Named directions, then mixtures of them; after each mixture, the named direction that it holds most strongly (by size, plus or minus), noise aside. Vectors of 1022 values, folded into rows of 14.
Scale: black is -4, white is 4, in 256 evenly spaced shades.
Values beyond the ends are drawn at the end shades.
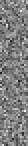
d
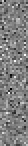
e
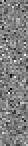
e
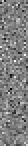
e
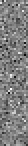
e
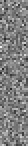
d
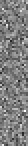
d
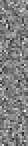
d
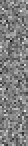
d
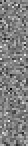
e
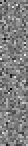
e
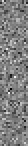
e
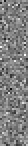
e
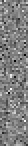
e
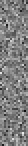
d
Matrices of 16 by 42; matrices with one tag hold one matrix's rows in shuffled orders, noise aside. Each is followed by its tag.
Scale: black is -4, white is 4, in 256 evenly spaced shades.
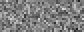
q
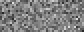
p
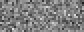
p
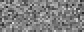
p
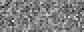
p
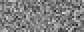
q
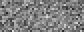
p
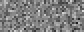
q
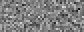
q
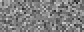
q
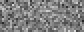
p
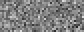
q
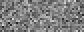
p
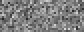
p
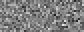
q
